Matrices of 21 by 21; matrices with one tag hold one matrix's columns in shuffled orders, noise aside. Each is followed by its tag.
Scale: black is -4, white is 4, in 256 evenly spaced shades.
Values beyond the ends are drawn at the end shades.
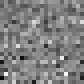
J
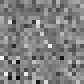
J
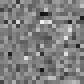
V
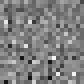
J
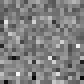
J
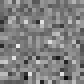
J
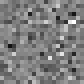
V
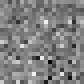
J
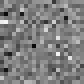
V
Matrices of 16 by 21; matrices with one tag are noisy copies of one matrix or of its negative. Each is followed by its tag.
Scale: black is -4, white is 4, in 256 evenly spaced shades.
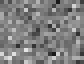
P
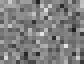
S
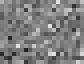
P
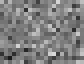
P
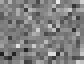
P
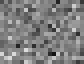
P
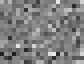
P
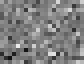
P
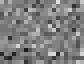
P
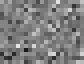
P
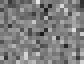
S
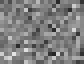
P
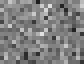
S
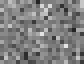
S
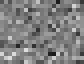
P
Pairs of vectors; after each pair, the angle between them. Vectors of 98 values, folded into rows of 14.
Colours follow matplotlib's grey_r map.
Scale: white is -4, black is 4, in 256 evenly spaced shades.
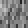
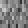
nearly parallel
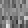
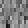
nearly opposite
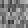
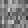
nearly opposite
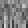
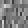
partly opposed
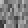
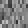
orthogonal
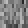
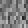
orthogonal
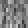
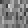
orthogonal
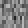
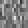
nearly opposite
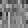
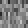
nearly parallel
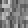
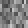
partly opposed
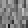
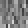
nearly opposite
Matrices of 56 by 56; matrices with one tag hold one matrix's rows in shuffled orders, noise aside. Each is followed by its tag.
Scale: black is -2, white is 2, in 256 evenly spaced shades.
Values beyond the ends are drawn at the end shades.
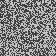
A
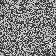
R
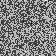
A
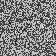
R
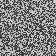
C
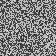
A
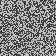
C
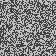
R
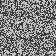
R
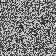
R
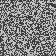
R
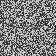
R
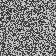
A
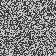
C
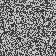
R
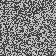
C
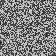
R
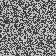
C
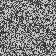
R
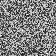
A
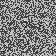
A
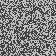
A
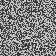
A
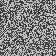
R
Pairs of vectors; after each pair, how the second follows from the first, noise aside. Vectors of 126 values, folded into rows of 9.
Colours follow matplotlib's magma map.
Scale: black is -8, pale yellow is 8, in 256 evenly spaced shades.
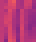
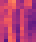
scaled up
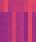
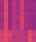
reversed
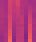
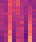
scaled up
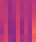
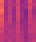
reversed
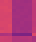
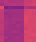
reversed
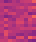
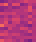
reversed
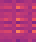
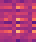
scaled up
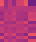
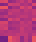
reversed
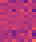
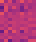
reversed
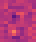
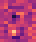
scaled up
